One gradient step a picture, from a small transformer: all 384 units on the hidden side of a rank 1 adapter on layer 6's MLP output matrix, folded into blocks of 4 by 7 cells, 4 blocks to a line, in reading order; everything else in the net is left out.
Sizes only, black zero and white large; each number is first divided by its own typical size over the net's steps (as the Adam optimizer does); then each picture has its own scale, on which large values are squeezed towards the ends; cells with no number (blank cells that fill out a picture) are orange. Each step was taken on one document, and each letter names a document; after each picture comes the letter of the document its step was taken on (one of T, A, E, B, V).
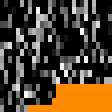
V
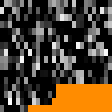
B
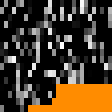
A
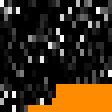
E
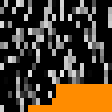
A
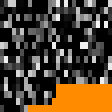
B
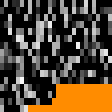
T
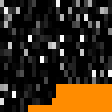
E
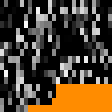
V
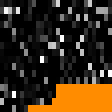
E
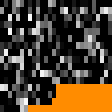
T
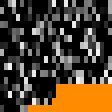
B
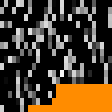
A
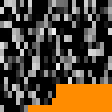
B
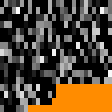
V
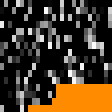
A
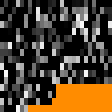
V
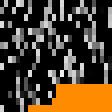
A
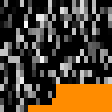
V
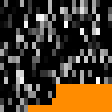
V
